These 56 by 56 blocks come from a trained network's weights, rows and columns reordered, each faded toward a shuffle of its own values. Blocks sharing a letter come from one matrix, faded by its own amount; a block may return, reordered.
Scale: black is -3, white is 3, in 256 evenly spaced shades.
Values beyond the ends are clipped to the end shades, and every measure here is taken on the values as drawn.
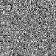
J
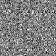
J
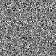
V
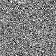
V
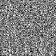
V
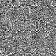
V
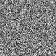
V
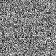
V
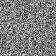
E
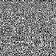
E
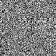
J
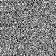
V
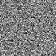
V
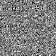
E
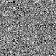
E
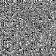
E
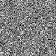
J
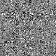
E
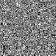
E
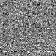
V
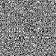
J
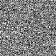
J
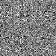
E
